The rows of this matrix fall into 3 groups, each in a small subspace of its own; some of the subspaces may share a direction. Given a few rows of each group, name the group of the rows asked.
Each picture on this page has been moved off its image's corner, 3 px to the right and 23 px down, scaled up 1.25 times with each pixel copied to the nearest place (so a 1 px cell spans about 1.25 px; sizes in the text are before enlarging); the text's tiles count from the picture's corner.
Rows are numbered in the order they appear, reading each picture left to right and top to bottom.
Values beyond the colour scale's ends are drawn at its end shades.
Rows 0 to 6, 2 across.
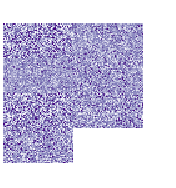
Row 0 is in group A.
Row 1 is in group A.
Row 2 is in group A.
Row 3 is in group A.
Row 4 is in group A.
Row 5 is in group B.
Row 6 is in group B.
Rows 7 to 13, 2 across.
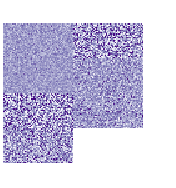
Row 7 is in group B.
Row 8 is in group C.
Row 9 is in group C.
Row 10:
C
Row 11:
C
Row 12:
B
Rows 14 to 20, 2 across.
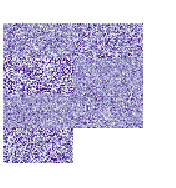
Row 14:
A
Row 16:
B
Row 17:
A
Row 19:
A
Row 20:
A
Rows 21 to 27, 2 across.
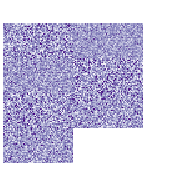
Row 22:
C
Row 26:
C
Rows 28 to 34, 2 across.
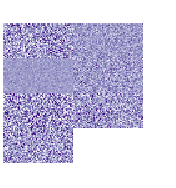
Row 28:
B
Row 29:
C
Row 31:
C
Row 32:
C
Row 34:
C
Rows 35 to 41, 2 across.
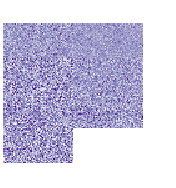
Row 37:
B
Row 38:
C
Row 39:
A
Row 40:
B
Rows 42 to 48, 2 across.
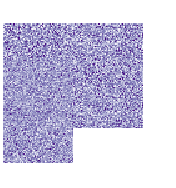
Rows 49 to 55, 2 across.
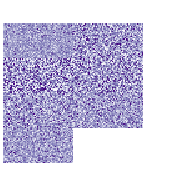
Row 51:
B
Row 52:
C
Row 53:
B
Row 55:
C
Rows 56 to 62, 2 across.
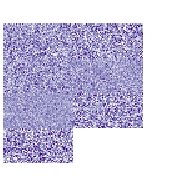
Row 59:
B
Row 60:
A
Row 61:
C
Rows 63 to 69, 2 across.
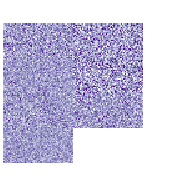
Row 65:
C
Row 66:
A
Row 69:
B
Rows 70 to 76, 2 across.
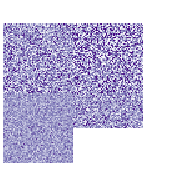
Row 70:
B
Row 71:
C
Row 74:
C
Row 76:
C
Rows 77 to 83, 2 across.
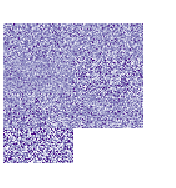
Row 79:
B
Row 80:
A
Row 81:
B
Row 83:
C
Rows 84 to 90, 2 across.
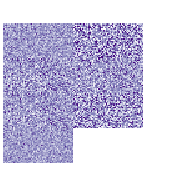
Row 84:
C
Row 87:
B
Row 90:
C
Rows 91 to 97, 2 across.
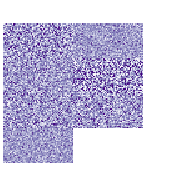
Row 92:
B
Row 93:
C
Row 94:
A
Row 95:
B
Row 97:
C
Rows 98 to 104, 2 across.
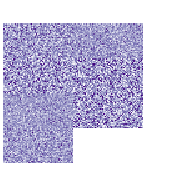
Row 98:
C
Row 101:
A
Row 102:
B
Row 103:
B
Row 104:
C
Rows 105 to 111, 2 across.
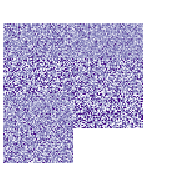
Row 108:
C
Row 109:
A
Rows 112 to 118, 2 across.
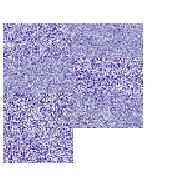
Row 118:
B
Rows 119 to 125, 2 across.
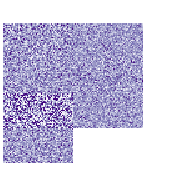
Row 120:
A
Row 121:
C
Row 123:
A
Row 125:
C
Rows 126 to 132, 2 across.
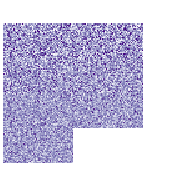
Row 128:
A
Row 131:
C
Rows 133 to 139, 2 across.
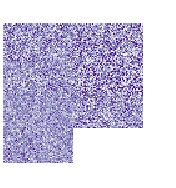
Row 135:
B
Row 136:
A
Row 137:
A
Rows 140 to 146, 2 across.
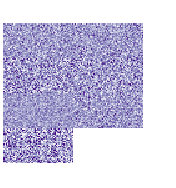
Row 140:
C
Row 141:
B
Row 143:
C
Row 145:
C
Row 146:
A
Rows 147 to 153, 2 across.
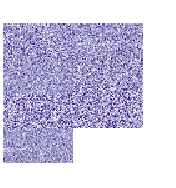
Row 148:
B
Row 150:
B
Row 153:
A
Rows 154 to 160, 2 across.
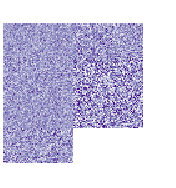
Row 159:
B
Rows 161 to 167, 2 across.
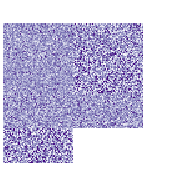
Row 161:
A
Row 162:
B
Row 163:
A
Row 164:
C
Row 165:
C
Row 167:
C
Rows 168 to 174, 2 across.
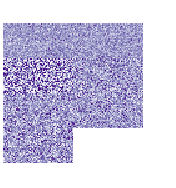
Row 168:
B
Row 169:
C
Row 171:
B
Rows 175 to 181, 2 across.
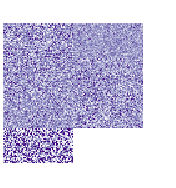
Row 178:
B
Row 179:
C
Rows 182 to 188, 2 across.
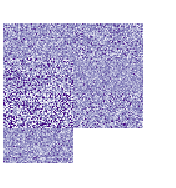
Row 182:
C
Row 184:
B
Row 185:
A
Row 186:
B
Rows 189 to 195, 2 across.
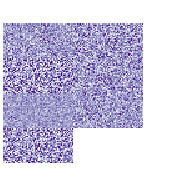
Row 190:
C
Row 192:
A
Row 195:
C
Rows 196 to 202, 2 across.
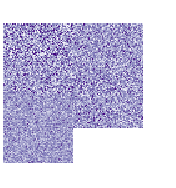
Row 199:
B
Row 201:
B
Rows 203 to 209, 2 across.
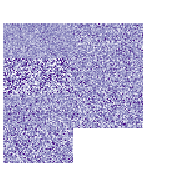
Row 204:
B
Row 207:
B
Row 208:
A
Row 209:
A
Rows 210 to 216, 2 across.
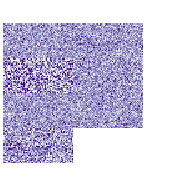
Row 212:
B
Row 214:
A
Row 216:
B
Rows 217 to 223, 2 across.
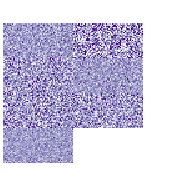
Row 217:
C
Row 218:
A
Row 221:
C
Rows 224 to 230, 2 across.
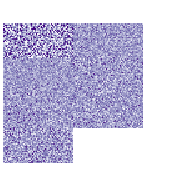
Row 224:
C
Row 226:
B
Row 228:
B
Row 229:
A
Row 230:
C
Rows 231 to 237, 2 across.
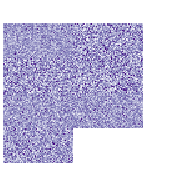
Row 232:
A
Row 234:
B
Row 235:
C
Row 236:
A
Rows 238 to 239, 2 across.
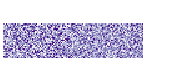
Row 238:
A
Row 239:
C
